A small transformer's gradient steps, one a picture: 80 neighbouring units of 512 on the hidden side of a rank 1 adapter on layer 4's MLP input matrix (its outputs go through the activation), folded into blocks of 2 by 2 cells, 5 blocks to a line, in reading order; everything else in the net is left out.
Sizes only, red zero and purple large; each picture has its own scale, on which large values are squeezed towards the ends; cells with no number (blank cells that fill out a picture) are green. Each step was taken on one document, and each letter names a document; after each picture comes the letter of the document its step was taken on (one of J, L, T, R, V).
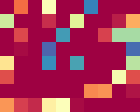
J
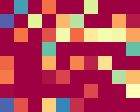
J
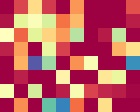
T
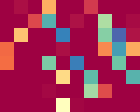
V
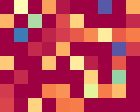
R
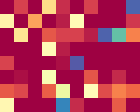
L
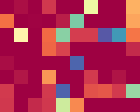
L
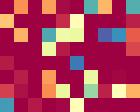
L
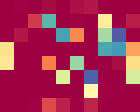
V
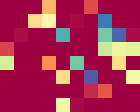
V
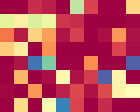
T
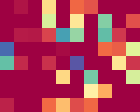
V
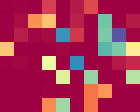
V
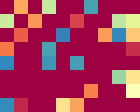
J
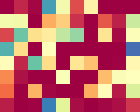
J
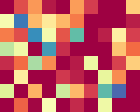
T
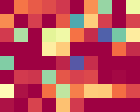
L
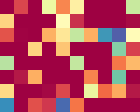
R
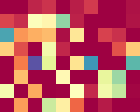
T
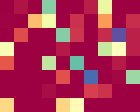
V
